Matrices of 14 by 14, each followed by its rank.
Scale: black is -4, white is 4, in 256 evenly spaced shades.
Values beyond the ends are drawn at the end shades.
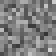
full rank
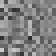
three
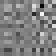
three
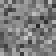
full rank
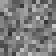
full rank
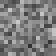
full rank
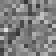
full rank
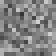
full rank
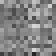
three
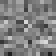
three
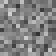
full rank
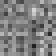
three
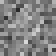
full rank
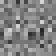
three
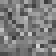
full rank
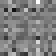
three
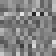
three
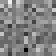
three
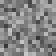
full rank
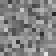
full rank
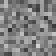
full rank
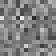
three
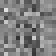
three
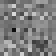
three
